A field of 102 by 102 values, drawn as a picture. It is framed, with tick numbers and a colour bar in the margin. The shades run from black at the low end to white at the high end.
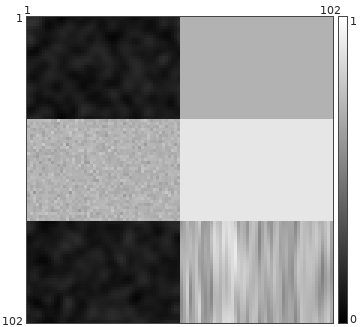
It is made of 3 by 2 panels. Panel 1,1: very low, blotchy, faint in contrast. Panel 1,2: high, flat. Panel 2,1: high, fine-grained, faint in contrast. Panel 2,2: very high, flat. Panel 3,1: very low, blotchy, faint in contrast. Panel 3,2: high, streaked downward.
